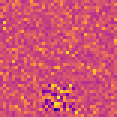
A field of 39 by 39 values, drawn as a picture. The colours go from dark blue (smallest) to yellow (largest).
No row or column stands out. In the bottom middle lies a patch that is rougher than the rest. The bottom middle is the roughest part. Fine speckle covers the field. The halves do not mirror each other. No overall slope runs across the table.
